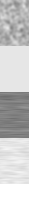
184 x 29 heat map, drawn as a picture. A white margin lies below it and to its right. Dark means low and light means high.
The table splits into 4 rows of 1 panel. Panel 1,1: high, blotchy. Panel 2,1: very high, flat. Panel 3,1: middling, streaked across, faint in contrast. Panel 4,1: very high, streaked across, faint in contrast.
